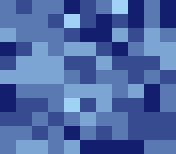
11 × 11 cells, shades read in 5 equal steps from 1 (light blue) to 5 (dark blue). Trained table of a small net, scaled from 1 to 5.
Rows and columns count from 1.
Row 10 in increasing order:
3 3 3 3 3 4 4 4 4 4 5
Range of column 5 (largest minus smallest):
4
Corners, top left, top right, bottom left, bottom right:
3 5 3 3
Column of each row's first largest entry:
5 7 6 1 1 6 1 1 1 5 6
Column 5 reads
5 1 4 2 4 3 2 1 3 5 2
